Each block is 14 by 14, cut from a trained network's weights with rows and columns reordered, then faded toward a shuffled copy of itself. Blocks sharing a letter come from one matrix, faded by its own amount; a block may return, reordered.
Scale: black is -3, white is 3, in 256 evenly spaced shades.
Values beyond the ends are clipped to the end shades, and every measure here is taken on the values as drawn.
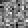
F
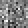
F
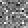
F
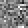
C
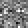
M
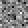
F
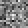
C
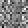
C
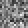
C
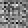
C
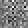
M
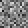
C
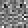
M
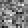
M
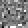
F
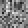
C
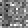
F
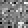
F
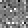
F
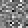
M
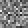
C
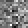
M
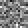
C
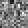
M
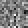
M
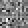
F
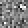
F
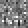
F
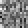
C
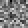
C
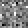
F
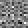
M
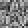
C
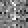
F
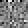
M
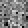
F
